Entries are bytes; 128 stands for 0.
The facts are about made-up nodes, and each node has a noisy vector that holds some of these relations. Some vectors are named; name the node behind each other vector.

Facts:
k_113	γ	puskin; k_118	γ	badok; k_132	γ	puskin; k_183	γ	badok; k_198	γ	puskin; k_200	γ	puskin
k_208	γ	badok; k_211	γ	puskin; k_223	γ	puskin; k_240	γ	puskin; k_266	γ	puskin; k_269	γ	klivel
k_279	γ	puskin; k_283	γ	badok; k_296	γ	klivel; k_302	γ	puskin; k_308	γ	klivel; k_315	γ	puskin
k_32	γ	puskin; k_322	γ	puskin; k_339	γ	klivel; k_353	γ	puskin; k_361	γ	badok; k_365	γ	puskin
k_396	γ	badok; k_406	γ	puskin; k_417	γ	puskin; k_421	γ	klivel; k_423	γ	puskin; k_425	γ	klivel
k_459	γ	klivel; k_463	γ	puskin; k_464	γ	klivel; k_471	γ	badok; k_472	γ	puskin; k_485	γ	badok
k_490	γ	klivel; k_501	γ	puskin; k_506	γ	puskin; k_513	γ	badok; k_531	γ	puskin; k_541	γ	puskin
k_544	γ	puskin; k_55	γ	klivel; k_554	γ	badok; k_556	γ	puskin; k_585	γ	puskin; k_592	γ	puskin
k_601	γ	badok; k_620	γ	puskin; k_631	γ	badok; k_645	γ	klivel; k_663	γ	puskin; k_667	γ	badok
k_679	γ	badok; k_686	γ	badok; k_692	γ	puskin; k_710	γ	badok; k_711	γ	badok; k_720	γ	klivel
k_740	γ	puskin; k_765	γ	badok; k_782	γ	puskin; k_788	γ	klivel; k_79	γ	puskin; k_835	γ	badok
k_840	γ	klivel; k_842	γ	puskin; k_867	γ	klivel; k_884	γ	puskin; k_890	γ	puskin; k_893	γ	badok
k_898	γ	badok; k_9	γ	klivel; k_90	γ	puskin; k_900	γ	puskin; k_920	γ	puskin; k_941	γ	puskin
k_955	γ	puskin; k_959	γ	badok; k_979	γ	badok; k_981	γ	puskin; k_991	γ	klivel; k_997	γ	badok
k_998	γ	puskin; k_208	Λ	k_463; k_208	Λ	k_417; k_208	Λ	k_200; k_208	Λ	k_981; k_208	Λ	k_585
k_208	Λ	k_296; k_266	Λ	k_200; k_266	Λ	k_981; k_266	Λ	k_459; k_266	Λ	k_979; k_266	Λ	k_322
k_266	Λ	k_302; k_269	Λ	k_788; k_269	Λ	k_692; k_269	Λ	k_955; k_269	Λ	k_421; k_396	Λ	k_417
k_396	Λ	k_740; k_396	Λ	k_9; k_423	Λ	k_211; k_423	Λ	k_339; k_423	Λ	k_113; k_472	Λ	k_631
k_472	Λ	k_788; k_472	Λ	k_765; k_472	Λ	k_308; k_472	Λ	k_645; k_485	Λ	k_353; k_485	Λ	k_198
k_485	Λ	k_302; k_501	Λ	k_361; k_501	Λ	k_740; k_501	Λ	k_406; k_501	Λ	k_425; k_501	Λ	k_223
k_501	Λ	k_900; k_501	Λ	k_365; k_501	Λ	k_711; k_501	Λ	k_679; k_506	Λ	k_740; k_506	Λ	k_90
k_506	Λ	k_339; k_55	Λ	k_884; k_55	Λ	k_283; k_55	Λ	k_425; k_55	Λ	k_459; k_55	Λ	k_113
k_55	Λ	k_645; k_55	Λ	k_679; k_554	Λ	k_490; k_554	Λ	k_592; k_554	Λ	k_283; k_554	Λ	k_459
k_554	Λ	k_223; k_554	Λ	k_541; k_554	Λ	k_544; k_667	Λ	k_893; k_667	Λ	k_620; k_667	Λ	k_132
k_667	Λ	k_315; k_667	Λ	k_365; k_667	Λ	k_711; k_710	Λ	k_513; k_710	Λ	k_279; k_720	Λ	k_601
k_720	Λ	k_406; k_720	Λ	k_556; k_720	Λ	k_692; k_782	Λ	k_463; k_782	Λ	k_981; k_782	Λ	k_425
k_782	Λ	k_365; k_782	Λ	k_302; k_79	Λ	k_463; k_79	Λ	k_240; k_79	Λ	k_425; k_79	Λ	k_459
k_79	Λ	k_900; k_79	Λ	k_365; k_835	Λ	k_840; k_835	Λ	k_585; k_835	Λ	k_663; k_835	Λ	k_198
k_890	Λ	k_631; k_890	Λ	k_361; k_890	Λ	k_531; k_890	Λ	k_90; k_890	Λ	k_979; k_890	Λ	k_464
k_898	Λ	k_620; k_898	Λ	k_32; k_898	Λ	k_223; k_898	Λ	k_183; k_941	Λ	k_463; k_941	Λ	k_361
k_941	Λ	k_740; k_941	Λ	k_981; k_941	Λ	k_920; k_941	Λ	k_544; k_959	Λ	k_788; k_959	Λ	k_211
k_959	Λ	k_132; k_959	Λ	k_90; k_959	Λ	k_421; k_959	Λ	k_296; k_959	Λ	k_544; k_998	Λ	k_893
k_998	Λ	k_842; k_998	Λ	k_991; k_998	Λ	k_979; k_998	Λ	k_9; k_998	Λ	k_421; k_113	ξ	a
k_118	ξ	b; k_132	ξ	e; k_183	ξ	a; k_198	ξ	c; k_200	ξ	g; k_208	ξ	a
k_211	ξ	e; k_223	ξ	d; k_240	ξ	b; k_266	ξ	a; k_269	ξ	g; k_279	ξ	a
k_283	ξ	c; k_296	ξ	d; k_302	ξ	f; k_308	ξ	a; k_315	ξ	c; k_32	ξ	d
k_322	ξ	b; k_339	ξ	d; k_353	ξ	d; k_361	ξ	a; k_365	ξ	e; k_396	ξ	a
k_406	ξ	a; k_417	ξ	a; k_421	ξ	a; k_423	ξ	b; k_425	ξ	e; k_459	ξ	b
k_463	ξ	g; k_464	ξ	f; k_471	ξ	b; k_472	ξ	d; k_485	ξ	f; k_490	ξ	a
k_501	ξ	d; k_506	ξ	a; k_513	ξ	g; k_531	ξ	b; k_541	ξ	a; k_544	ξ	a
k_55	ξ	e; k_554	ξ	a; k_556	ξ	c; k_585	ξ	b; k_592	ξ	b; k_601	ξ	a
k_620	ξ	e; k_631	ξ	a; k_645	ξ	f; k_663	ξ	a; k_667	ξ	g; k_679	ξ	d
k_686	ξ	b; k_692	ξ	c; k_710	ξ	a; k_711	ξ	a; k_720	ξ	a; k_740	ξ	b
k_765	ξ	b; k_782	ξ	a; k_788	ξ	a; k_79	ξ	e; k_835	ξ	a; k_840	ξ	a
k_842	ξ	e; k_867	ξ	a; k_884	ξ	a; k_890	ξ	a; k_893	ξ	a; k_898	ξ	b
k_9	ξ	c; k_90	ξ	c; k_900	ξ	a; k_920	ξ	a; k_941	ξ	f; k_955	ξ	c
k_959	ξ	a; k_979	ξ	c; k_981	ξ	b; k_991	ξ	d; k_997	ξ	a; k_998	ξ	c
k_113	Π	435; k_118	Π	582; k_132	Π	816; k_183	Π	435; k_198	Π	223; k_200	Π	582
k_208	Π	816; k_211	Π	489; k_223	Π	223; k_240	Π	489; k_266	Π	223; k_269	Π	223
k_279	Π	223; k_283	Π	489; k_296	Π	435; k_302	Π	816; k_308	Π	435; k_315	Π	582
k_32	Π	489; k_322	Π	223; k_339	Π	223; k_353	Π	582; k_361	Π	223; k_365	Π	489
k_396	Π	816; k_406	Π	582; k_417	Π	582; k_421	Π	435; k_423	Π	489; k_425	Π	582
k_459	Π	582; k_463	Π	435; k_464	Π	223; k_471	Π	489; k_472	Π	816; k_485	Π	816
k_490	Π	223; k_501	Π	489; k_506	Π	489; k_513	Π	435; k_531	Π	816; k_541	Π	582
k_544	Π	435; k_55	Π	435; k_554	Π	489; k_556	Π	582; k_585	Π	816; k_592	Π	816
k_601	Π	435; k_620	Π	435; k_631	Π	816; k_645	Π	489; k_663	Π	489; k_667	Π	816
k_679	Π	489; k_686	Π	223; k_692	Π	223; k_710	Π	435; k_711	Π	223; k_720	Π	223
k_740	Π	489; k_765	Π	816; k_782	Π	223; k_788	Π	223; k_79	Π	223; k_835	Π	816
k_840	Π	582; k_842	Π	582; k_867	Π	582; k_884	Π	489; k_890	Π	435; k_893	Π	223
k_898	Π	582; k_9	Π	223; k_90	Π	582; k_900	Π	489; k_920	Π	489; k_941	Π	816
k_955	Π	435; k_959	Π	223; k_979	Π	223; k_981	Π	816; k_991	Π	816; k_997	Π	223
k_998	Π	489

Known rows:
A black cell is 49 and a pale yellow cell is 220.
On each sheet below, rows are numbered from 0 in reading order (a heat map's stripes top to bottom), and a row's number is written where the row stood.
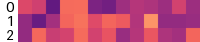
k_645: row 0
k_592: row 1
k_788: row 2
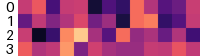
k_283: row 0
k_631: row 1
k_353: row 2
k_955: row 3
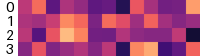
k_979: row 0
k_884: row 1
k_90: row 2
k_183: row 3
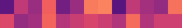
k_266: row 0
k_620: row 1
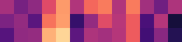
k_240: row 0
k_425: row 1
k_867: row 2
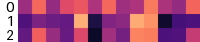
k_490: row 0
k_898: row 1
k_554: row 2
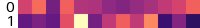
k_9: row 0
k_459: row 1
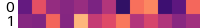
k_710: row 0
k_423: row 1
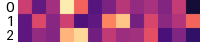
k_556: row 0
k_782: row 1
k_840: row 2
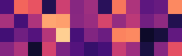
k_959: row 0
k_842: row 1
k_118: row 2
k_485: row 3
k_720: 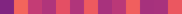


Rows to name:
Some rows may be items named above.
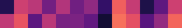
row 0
k_396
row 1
k_513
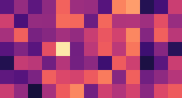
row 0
k_765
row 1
k_472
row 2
k_55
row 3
k_459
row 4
k_396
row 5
k_981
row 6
k_296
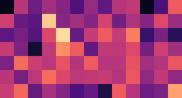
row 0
k_208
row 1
k_302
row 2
k_459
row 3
k_991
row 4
k_720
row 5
k_132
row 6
k_979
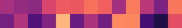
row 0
k_322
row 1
k_471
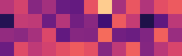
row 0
k_79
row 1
k_396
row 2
k_941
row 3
k_421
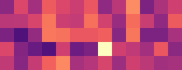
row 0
k_308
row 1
k_279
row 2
k_585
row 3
k_501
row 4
k_211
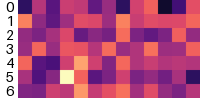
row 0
k_835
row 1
k_223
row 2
k_941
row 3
k_490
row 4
k_32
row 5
k_200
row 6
k_740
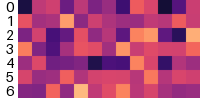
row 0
k_396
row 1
k_955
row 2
k_686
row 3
k_223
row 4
k_667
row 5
k_620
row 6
k_423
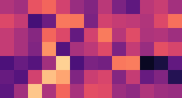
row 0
k_998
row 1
k_339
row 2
k_365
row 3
k_463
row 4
k_118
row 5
k_417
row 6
k_506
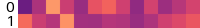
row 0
k_890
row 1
k_692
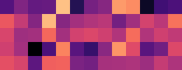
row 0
k_898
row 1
k_198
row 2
k_620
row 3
k_679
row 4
k_645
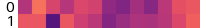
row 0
k_269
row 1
k_464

